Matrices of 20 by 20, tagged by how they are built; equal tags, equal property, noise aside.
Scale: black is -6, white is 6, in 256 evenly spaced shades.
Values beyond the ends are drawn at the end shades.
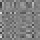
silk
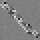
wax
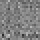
silk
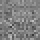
silk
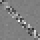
wax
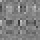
silk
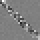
wax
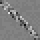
wax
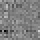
silk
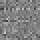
silk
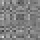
silk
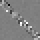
wax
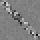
wax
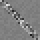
wax
